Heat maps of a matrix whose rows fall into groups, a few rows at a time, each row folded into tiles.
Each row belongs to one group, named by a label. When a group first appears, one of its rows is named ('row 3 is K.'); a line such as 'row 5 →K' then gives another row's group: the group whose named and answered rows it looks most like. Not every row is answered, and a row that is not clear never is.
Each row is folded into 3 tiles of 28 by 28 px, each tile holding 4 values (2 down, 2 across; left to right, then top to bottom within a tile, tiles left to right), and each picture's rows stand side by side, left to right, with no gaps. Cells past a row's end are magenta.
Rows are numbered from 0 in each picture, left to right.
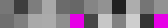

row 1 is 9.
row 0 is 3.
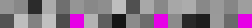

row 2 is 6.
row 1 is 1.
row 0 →9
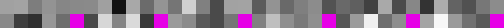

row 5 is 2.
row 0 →6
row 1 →9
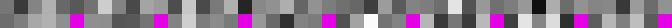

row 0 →3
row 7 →9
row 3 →1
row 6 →9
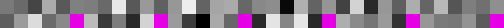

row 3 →9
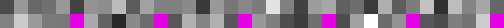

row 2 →9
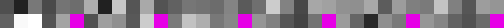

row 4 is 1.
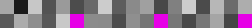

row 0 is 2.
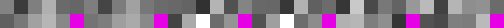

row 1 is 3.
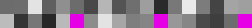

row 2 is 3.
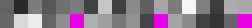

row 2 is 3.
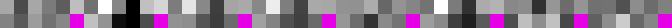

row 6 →9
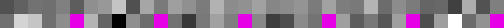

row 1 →1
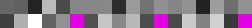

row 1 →9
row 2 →9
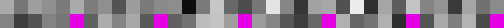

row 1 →9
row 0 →6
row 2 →3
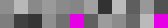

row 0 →6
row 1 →2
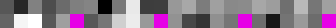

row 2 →6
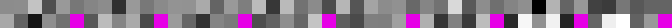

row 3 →2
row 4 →2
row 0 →1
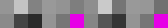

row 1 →6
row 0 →6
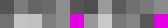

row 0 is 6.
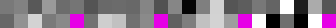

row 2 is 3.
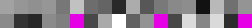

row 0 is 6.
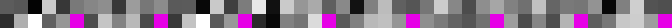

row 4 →3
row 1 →9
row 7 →3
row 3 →2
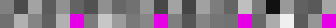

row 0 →2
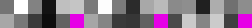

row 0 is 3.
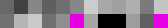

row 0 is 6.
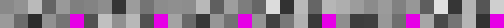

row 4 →6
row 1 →9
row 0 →1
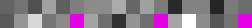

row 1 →1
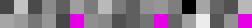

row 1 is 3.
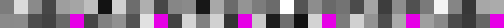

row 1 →2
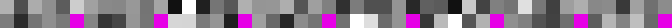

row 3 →1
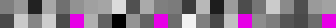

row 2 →2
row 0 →9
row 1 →1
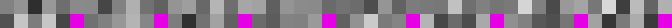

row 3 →2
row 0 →9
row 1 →3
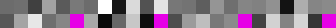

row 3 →9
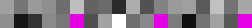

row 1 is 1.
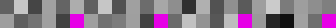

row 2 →2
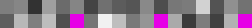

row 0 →9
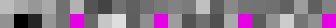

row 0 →6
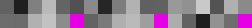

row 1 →3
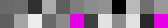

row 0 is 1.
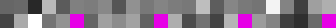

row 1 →9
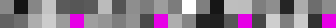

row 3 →9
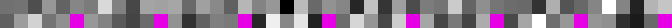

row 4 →2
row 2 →6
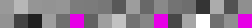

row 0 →6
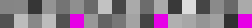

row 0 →9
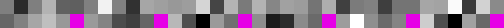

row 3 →6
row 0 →3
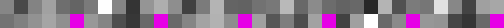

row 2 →3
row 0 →3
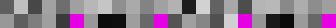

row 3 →6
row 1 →6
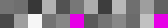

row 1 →2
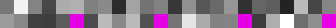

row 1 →9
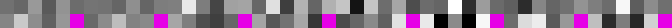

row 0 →2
